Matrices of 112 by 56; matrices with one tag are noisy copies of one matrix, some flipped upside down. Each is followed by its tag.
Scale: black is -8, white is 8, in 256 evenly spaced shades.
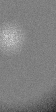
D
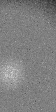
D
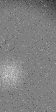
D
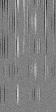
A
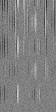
A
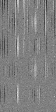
A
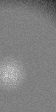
D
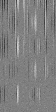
A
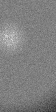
D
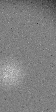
D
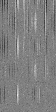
A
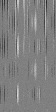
A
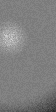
D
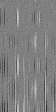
A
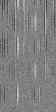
A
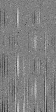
A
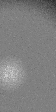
D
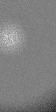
D
